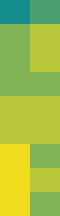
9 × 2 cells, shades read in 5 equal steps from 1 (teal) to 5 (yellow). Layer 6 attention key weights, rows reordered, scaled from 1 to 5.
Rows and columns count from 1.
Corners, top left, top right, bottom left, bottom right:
1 2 5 3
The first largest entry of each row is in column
2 2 2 1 1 1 1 1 1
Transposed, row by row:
1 3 3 3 4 4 5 5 5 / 2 4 4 3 4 4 3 4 3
